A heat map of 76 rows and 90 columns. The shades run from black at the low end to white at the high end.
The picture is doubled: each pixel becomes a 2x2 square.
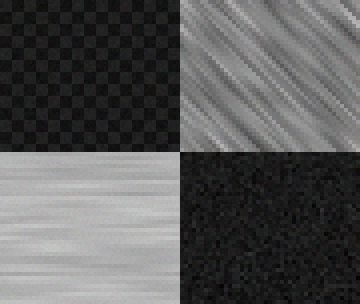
It is made of 2 by 2 panels. Panel 1,1: very low, checkered, faint in contrast. Panel 1,2: middling, slanting down to the right. Panel 2,1: high, streaked across, faint in contrast. Panel 2,2: very low, fine-grained, faint in contrast.
